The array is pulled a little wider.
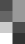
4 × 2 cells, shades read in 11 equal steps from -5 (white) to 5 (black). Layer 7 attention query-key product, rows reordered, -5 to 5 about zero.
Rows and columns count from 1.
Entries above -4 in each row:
2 2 2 1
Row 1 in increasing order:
-1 2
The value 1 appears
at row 2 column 1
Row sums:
1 0 -1 -2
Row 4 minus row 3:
-2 1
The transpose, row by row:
2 1 -3 -5 | -1 -1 2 3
